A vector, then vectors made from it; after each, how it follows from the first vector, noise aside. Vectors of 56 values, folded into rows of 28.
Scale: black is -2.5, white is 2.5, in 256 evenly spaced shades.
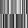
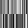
copied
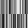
sign-scrambled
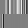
partly zeroed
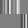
partly zeroed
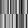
sign-scrambled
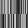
sign-scrambled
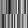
sign-scrambled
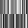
copied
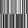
copied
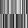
copied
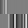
partly zeroed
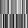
copied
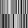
sign-scrambled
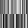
copied
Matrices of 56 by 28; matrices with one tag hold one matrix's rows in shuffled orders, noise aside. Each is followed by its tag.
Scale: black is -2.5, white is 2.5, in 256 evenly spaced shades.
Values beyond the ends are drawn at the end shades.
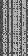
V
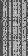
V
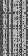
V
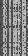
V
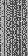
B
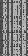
V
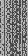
B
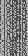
B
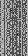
B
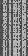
V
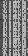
V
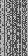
B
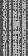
V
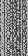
B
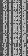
V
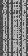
V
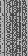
B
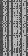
V
